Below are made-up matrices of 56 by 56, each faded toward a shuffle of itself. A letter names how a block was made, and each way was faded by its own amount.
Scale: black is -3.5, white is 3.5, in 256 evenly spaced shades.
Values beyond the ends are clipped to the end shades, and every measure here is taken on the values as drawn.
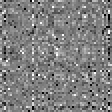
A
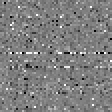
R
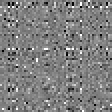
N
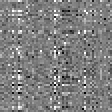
N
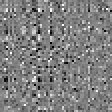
A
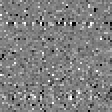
R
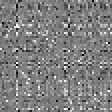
A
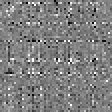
N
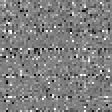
R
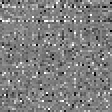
R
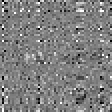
N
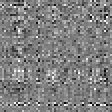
N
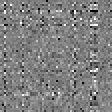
N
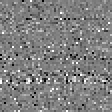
R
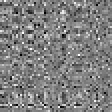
A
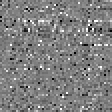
R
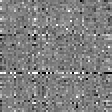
N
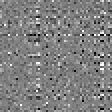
N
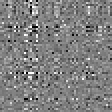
N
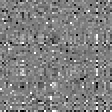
A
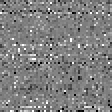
R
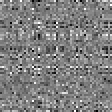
N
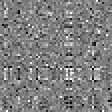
A
